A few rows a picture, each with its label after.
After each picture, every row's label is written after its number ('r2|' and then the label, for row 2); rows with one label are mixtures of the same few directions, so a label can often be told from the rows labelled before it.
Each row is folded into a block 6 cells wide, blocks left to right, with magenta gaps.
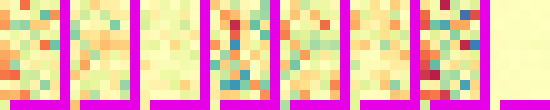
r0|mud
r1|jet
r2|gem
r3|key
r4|jet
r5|gem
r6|mud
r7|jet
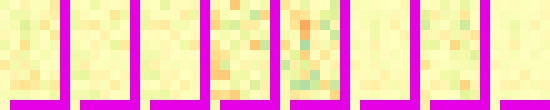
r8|key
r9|mud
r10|mud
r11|mud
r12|key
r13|key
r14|gem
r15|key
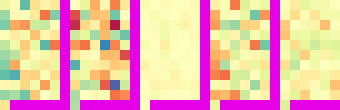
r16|mud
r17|gem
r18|key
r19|mud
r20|jet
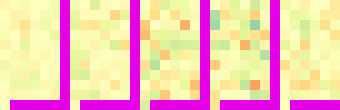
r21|key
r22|mud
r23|jet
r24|gem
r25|key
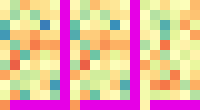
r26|jet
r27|jet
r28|key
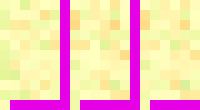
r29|mud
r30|gem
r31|gem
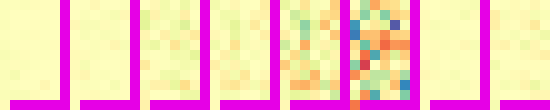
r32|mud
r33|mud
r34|gem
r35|key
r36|key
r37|jet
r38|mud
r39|gem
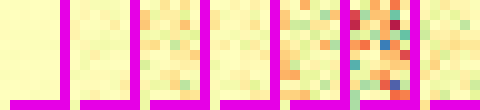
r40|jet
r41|jet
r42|gem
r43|gem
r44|mud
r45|gem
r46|jet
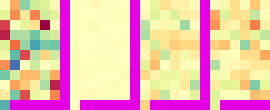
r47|jet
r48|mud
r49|jet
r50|gem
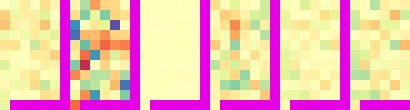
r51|gem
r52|jet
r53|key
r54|key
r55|mud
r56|mud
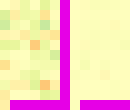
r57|gem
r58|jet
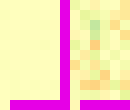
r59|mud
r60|key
